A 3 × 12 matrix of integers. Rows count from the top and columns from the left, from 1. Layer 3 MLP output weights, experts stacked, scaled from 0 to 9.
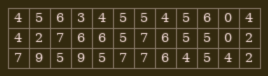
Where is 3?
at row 1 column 4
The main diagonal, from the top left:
4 2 5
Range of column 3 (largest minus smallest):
2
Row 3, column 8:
6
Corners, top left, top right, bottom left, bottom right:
4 4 7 2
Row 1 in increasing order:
0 3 4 4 4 4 5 5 5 5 6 6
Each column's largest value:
7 9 7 9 6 7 7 6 5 6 4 4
